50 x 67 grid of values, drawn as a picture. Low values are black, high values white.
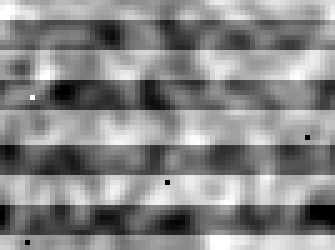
Lone odd cells: 4, 1 higher and 3 lower than their neighbours. Average level on the scale: 50%. Stripes: horizontal, repeating 4 times.
